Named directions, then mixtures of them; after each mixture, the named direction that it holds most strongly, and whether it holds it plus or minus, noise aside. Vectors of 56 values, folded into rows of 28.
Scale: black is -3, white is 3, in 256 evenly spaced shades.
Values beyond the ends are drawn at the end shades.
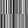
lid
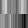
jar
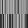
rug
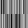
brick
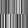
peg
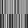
rug, plus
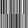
brick, plus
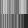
jar, plus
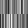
peg, plus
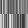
rug, minus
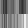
jar, minus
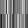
lid, plus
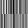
lid, plus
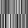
peg, plus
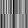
lid, plus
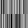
brick, plus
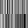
lid, minus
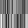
lid, minus
